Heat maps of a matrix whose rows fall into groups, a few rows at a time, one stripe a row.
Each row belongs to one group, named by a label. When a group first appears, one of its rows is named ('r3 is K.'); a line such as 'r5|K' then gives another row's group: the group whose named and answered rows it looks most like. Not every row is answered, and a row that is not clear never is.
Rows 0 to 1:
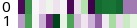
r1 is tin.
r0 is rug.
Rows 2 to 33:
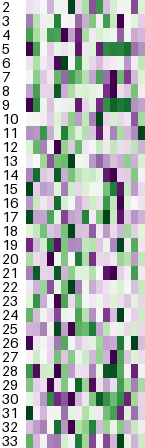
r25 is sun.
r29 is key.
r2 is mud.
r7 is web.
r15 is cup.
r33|key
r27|web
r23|tin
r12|tin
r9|rug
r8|web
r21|web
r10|mud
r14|web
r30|sun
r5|rug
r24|key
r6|tin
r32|sun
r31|cup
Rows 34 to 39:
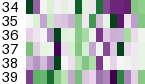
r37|key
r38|sun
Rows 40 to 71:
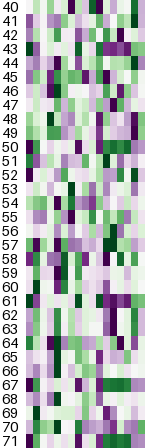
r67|rug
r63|web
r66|sun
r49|cup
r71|rug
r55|sun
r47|web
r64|cup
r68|sun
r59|tin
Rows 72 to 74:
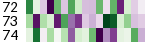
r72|cup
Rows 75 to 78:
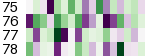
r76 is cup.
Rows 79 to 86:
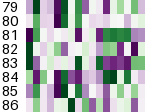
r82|cup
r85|tin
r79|tin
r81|rug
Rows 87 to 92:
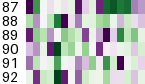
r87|rug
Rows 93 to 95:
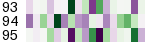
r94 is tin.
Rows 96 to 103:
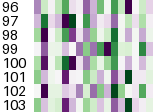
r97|tin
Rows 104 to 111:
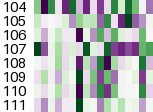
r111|mud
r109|mud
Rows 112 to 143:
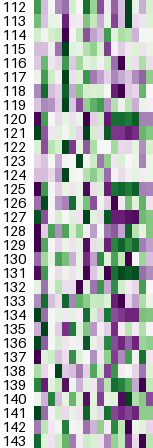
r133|web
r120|rug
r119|sun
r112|key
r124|sun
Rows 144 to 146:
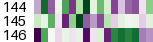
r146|rug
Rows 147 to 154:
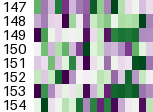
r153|rug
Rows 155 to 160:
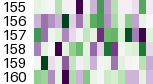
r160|tin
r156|sun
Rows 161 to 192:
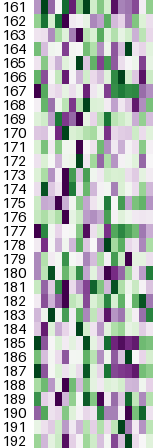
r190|web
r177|rug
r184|mud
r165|mud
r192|key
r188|tin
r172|mud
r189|key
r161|web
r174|tin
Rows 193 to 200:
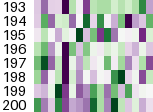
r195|mud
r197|tin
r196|tin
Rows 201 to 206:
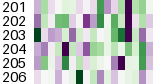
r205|web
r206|mud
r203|cup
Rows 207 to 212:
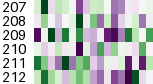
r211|cup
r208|mud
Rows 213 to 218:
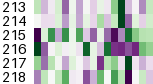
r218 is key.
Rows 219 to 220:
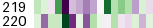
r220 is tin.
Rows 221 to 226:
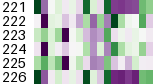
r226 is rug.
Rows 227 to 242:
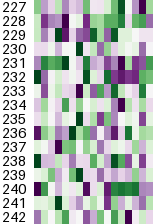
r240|rug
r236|tin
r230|mud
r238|cup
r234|web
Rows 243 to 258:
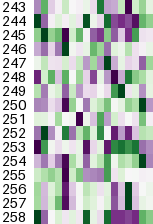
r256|key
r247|mud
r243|web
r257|key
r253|rug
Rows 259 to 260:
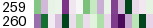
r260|web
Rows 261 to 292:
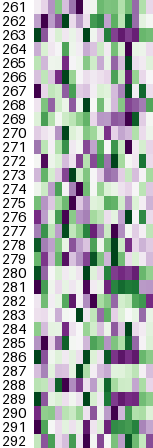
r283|mud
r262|sun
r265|key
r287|mud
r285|sun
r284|key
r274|sun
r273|tin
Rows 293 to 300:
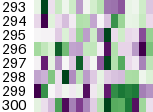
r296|cup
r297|mud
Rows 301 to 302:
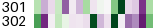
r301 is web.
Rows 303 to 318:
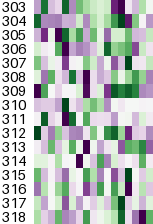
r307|key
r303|web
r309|rug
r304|cup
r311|tin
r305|sun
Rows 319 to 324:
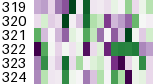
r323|web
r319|tin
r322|rug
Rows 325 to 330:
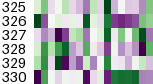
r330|rug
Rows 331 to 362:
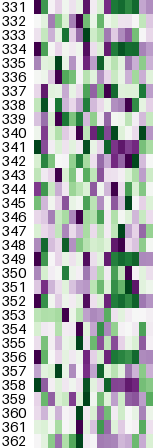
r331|rug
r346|sun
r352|rug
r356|rug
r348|web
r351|sun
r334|rug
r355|mud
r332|sun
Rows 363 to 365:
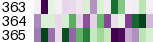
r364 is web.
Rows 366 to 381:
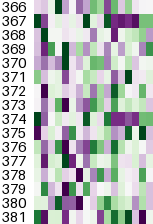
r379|tin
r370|sun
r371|key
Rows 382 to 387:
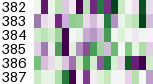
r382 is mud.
